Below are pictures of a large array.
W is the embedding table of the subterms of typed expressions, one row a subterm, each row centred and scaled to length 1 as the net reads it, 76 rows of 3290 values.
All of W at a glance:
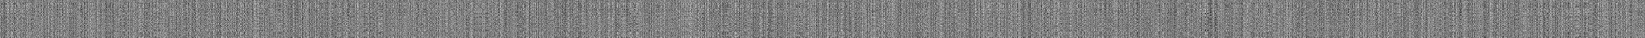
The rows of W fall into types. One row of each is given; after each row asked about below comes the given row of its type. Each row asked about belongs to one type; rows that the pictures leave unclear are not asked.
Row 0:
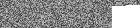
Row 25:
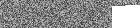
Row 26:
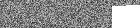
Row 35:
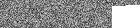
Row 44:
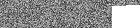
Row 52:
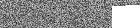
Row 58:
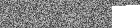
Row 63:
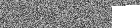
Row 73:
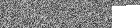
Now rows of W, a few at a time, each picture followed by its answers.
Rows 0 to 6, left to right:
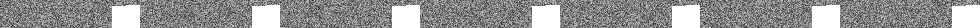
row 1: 63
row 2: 35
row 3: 25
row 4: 25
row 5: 0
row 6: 26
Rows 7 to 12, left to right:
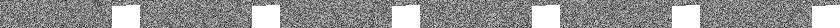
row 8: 35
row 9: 0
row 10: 58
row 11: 73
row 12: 25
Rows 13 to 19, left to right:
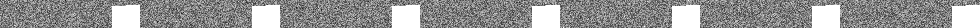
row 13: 58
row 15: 58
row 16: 25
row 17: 26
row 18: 63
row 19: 63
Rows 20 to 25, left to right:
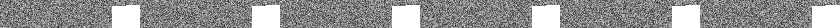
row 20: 0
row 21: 63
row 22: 52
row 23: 25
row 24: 0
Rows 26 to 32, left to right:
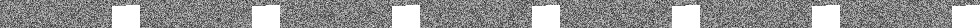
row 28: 63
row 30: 0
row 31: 25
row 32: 35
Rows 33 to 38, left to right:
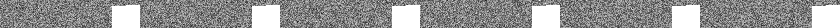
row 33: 58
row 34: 26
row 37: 0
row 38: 0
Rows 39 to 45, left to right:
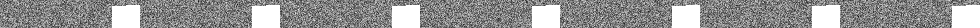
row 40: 44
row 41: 52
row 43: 63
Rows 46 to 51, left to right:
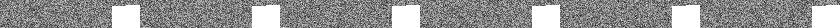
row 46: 35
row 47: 0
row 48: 44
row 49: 35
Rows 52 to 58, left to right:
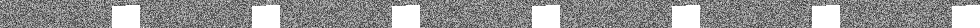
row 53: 26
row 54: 25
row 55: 35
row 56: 25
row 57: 26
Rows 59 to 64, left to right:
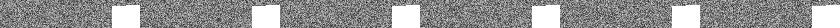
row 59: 44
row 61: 26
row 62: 35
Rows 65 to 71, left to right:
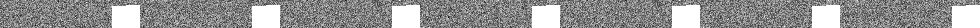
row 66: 73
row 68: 52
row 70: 26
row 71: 44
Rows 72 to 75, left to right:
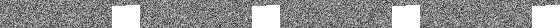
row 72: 58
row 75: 35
